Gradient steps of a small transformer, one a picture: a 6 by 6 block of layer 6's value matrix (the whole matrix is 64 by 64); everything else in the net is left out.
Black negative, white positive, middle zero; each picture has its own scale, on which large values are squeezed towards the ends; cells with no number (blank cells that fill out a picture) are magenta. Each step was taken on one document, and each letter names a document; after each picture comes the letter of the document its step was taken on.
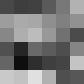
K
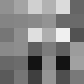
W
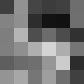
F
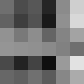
K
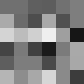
F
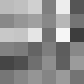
W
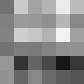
W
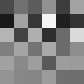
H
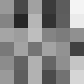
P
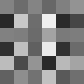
H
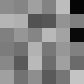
P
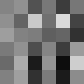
W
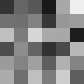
F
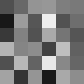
H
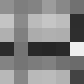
F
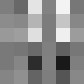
W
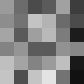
F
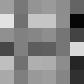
F
